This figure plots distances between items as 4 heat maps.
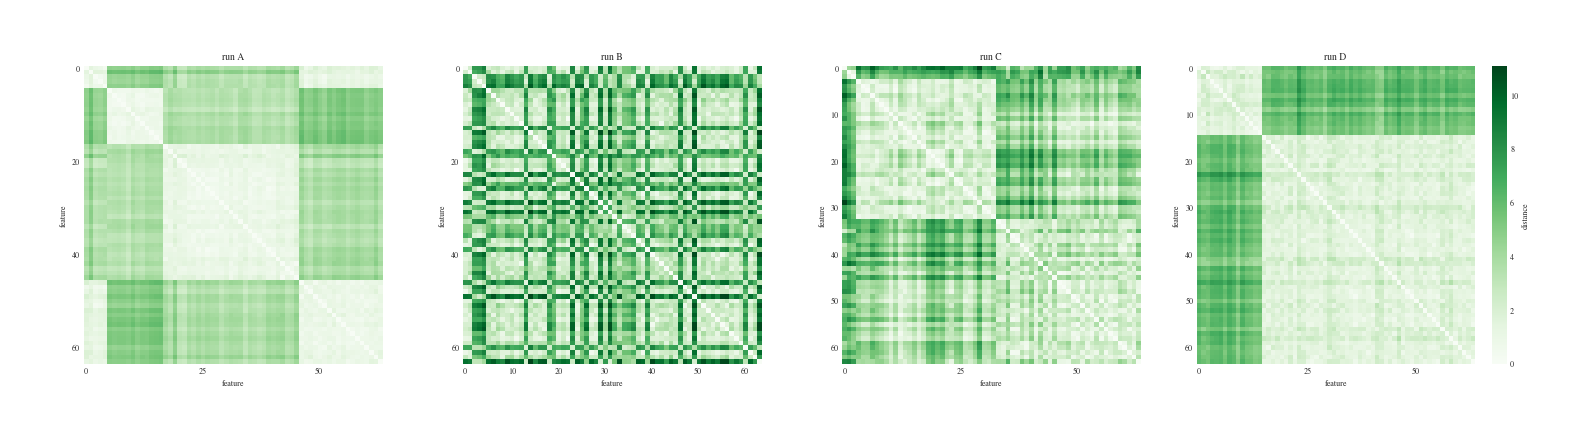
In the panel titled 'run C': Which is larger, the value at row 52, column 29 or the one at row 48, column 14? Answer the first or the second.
the first
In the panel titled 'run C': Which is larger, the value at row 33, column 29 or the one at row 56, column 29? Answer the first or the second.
the first
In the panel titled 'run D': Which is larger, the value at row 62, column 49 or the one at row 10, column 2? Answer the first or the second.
the second
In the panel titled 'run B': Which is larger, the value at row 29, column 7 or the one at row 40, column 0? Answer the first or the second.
the first
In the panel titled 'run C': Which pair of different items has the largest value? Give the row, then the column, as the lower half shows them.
29, 0
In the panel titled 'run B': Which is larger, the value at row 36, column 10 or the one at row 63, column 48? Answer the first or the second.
the second
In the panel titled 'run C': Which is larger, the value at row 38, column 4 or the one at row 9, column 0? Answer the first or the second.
the second
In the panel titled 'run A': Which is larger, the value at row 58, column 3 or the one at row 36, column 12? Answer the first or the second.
the second
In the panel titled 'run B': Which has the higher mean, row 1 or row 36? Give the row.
36
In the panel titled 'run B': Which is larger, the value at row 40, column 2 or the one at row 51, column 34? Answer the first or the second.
the first
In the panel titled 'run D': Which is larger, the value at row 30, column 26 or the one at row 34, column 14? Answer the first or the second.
the second
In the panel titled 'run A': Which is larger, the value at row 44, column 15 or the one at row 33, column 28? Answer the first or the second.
the first
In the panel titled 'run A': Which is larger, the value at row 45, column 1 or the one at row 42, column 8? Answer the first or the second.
the first
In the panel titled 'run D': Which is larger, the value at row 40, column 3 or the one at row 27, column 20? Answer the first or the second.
the first
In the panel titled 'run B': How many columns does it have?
64
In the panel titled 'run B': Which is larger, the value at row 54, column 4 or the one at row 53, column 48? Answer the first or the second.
the first
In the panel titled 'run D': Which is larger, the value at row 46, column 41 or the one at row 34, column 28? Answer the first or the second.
the first
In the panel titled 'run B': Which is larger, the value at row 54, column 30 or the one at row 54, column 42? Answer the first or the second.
the first
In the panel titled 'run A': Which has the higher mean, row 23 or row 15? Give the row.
15
